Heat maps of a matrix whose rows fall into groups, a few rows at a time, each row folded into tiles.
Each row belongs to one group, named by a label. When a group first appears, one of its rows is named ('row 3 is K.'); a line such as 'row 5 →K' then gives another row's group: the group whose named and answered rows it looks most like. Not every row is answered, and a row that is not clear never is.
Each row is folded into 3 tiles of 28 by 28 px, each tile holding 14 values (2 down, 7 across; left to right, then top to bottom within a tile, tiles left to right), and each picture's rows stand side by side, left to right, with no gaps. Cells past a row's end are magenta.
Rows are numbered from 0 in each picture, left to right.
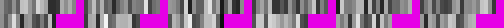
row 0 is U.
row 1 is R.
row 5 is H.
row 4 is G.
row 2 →R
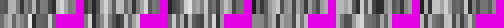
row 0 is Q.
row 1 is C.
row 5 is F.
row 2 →C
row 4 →G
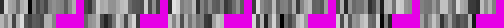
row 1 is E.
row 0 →G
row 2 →G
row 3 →G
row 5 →U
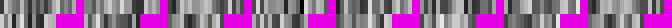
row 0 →G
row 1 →U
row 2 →E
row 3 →F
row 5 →R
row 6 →C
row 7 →E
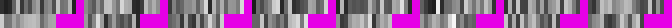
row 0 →H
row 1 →U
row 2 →C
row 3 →C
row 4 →H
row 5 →H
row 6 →F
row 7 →E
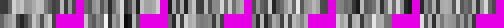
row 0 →E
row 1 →Q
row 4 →R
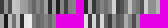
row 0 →F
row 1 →F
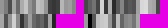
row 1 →H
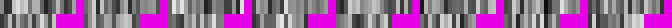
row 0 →C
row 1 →R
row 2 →G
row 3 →Q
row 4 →E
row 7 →C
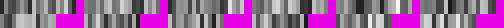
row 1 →U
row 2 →Q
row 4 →R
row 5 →R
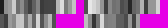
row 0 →Q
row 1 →G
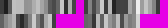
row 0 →E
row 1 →H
